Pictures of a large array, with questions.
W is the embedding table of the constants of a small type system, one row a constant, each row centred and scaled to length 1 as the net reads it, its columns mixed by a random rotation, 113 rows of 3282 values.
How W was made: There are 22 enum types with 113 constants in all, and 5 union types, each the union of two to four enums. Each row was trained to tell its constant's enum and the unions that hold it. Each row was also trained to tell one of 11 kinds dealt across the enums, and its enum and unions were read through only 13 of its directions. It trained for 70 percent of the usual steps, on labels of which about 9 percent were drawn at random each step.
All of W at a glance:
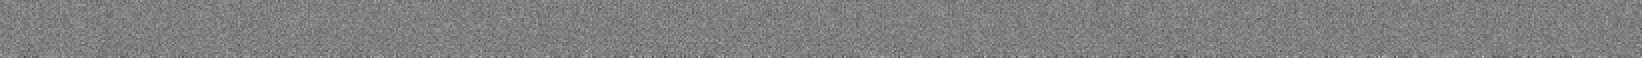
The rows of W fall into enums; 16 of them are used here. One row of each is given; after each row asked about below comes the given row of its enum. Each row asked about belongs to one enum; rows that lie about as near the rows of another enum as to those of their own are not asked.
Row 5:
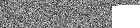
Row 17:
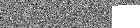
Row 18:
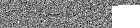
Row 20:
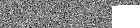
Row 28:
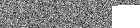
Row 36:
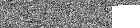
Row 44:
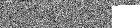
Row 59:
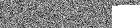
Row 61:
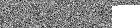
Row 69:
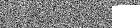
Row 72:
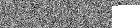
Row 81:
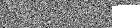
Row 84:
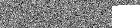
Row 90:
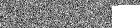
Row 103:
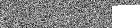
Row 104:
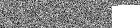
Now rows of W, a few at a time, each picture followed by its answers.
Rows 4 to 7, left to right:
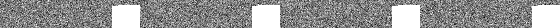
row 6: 61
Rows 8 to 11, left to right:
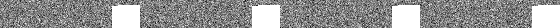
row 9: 44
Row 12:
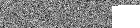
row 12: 72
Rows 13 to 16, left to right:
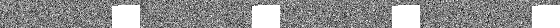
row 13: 72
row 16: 104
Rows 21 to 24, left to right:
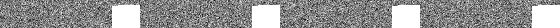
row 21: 90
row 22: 69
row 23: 61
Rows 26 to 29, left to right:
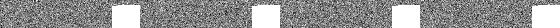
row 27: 5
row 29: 59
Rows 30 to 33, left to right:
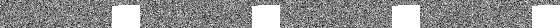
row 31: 104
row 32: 20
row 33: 59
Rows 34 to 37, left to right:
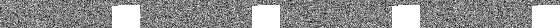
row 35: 28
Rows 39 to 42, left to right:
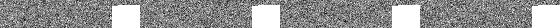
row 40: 72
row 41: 36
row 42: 61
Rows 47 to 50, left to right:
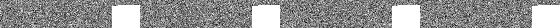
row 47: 5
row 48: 28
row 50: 28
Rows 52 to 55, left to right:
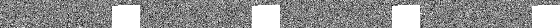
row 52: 28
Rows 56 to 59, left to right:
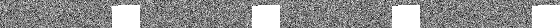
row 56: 72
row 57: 44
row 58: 44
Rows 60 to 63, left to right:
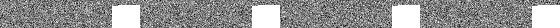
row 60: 90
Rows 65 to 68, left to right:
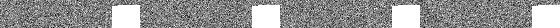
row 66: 17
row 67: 90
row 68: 81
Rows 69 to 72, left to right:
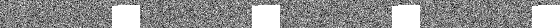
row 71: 36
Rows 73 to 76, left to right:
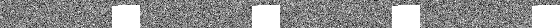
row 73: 20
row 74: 69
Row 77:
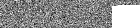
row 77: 104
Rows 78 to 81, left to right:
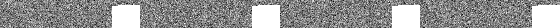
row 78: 61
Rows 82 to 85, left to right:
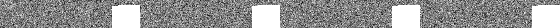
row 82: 72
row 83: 104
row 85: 5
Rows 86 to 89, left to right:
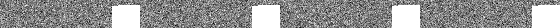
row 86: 103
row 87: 103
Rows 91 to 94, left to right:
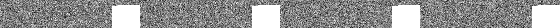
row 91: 5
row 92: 90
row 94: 28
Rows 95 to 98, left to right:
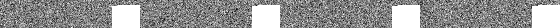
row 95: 104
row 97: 20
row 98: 17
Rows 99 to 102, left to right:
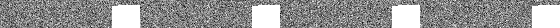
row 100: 59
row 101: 17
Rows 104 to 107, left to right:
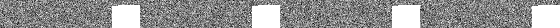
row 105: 59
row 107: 61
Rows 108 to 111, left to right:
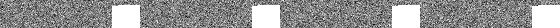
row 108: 59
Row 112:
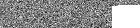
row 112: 84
